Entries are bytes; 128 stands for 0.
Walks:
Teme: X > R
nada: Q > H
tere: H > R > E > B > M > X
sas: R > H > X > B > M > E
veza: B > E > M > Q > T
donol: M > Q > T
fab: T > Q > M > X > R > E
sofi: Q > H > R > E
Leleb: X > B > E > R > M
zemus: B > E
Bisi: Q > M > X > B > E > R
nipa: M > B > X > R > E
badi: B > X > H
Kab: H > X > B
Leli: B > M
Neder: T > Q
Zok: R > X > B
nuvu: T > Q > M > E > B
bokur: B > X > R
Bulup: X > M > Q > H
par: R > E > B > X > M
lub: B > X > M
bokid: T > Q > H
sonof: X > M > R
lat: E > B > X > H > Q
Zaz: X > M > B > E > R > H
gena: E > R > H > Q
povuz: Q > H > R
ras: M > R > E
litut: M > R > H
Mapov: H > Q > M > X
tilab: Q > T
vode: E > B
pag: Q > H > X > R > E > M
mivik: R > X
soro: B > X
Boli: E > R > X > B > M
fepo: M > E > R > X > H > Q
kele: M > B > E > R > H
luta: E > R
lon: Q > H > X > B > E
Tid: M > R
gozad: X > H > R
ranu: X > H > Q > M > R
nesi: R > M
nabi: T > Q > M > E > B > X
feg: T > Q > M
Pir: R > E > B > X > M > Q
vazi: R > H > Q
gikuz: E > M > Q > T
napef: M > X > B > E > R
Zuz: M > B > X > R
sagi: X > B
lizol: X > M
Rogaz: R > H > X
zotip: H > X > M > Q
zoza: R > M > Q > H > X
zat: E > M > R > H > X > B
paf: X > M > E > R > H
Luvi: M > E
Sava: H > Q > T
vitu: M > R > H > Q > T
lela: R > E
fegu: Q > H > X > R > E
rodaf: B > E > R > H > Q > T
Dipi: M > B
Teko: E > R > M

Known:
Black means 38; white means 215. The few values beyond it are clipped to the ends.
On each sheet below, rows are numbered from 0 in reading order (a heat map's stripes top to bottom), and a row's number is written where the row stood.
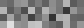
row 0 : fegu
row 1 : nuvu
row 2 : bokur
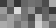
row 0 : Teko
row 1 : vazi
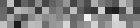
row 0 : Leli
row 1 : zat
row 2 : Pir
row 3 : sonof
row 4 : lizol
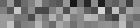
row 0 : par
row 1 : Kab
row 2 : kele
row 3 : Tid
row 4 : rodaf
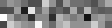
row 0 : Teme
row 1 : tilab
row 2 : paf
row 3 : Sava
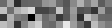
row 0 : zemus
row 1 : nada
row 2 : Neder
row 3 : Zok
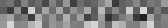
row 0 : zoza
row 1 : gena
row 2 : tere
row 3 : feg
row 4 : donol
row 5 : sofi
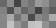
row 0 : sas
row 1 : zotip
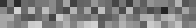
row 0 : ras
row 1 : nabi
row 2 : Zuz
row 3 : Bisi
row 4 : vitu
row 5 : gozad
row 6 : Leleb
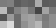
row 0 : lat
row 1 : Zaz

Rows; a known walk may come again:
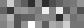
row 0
soro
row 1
Luvi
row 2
sofi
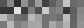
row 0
nesi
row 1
nipa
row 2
badi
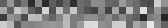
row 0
veza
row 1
Tid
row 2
luta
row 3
Bulup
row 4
Bisi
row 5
tilab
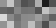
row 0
sagi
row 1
Dipi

